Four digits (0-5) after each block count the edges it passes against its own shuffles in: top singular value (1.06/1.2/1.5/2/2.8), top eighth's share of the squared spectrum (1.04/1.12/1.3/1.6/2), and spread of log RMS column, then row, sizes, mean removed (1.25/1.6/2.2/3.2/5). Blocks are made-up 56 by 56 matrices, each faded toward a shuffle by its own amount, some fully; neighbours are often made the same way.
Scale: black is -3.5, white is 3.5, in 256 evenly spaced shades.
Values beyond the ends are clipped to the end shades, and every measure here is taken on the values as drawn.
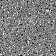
0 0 0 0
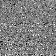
1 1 0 2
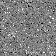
1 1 0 1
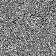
0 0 0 0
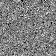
0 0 0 0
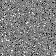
0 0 0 0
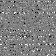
2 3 1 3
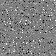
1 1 0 1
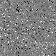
1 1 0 1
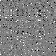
3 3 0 1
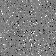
2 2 0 0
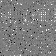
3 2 0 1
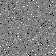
2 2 0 0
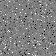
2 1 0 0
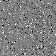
2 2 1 0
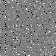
3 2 1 0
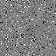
3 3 1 1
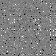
3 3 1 1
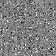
3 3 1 1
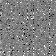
3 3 2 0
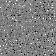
2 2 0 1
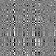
5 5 4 3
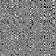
4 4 3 2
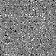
3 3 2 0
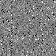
3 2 1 0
